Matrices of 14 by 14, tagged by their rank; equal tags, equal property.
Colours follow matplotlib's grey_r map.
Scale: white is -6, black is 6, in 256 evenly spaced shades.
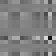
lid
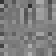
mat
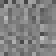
mat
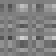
lid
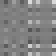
lid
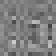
mat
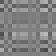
lid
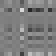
lid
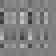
lid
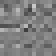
mat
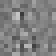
mat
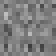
mat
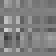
lid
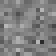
mat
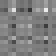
lid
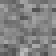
mat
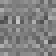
mat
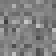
mat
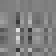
lid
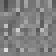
mat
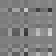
lid
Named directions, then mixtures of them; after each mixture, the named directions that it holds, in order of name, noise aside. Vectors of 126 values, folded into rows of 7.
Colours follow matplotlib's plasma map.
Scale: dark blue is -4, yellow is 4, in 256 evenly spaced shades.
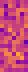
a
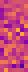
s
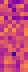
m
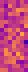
a, s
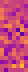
s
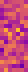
s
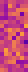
a, s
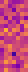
m, s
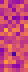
m, s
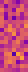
a, m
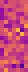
s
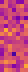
m, s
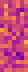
a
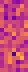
a, m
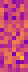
a, m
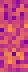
a, m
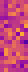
a, s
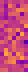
a, s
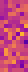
a, s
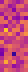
m, s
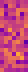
a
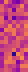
a, m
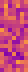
a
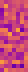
a, s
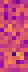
a, m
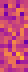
a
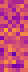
m, s
